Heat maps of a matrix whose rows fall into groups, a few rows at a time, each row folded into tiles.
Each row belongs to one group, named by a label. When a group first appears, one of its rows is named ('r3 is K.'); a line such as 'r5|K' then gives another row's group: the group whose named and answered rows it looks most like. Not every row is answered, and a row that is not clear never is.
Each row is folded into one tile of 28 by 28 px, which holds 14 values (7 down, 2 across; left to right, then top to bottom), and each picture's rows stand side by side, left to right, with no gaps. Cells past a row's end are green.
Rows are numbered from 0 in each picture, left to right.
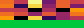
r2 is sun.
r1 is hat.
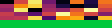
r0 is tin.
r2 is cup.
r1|hat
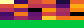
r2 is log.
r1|sun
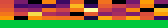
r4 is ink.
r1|cup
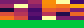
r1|sun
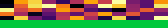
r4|hat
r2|ink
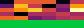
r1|ink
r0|log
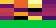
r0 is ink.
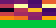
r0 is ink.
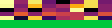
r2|tin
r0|hat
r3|hat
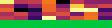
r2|tin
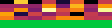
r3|tin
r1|tin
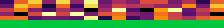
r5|sun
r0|log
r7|log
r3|hat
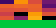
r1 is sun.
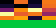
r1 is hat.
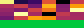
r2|tin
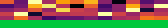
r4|tin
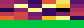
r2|hat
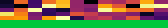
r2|hat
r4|ink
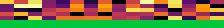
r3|log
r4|tin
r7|ink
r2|log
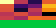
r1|log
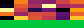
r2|sun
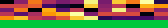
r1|sun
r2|cup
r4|ink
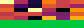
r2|sun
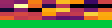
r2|ink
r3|cup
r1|sun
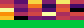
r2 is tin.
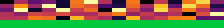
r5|tin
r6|log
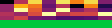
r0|tin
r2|ink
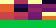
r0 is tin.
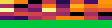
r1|tin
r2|log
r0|ink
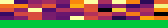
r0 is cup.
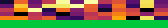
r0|log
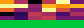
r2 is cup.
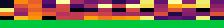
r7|hat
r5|hat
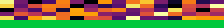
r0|hat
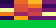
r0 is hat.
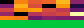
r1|ink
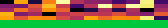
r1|log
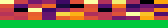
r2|cup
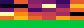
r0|cup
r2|log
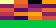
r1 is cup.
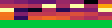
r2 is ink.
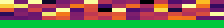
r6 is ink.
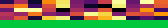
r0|tin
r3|cup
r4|hat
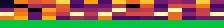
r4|ink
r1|sun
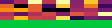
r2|hat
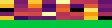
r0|hat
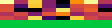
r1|hat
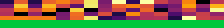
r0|log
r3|hat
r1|log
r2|sun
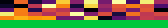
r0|cup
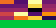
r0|cup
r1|hat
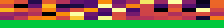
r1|log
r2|cup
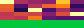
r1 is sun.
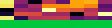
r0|hat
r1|tin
